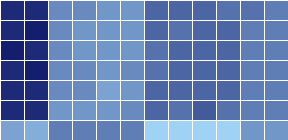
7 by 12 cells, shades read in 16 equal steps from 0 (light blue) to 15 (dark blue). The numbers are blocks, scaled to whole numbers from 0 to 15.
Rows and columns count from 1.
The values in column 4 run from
5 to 7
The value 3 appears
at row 7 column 2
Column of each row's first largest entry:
1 2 1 2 1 1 3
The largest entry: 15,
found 3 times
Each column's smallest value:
4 3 5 5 4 5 0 0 0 0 5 5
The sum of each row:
100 99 99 101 99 98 45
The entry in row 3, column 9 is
9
